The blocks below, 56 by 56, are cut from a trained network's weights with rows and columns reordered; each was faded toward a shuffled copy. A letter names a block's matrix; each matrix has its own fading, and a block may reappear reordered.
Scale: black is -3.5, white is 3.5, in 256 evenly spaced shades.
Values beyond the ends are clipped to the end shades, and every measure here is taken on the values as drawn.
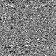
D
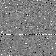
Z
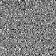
D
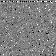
Z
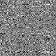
D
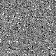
Z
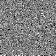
Z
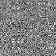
D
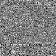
D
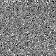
Z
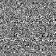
D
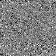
Z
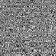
D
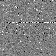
Z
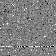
Z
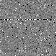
Z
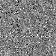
Z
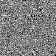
Z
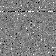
Z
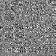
D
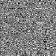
D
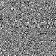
D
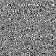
D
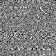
D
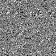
Z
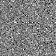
Z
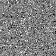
Z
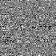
D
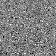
Z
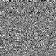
D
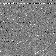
Z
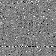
Z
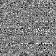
D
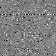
Z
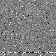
Z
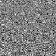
D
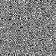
D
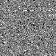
Z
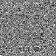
D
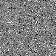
Z
